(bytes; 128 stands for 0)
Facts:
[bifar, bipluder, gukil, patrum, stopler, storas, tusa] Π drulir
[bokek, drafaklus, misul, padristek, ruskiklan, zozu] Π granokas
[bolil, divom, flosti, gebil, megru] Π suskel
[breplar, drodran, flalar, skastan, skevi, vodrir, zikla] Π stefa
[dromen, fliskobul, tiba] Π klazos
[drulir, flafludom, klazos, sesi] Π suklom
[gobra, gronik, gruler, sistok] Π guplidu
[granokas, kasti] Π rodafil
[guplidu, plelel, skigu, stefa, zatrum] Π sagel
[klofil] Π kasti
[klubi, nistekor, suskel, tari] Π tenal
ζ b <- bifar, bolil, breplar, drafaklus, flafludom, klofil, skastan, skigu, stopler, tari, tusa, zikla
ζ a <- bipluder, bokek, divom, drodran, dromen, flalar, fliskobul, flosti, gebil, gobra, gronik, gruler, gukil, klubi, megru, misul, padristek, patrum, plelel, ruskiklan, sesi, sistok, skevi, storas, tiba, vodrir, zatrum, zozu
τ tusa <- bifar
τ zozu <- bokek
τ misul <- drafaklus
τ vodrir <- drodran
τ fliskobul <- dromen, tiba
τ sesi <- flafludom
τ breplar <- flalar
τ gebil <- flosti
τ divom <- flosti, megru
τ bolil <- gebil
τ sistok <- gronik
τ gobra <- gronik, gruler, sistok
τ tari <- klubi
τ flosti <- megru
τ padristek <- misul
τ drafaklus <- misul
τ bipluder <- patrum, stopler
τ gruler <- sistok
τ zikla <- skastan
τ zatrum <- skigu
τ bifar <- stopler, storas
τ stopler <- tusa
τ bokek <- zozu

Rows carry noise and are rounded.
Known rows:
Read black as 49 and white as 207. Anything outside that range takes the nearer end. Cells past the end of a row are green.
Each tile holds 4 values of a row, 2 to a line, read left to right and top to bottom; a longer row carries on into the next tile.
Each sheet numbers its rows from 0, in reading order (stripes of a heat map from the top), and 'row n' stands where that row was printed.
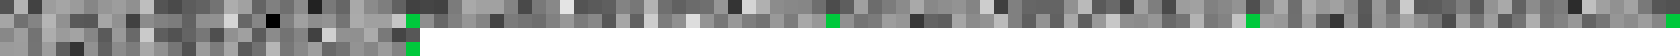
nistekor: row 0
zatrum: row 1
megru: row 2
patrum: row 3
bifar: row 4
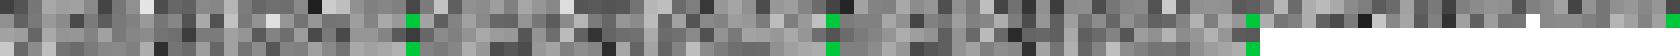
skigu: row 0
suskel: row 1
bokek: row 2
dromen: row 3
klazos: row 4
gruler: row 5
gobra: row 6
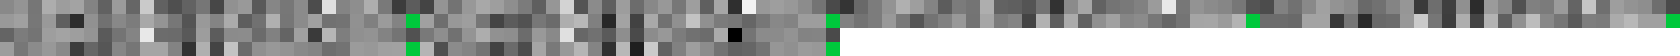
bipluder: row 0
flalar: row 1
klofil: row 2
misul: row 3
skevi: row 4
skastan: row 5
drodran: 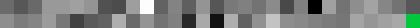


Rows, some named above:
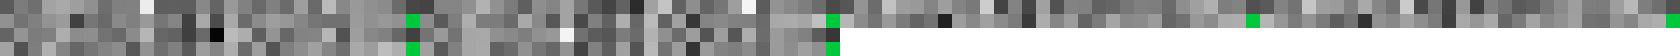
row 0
plelel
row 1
kasti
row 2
flafludom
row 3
sesi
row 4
rodafil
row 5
sagel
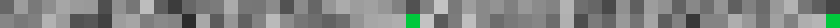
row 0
gronik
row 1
suklom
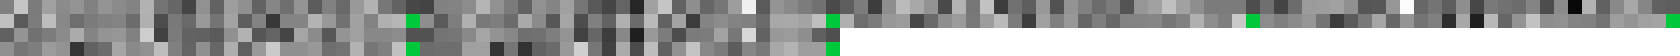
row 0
suklom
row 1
kasti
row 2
klubi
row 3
vodrir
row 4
flosti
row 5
padristek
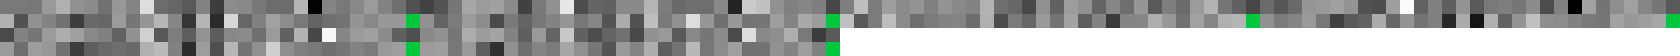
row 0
zikla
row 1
skigu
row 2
suklom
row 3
drodran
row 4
breplar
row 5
bipluder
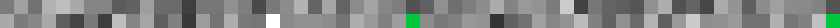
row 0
fliskobul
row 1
gebil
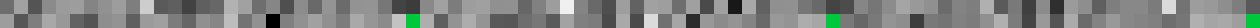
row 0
tenal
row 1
stefa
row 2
ruskiklan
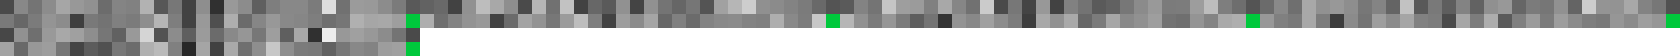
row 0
ruskiklan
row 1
tari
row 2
sesi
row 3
gukil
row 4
flalar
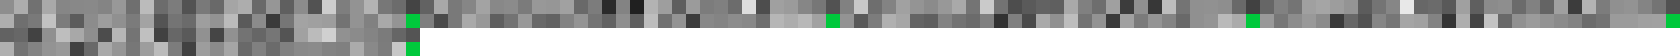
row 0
drulir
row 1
granokas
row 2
guplidu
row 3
skevi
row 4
tari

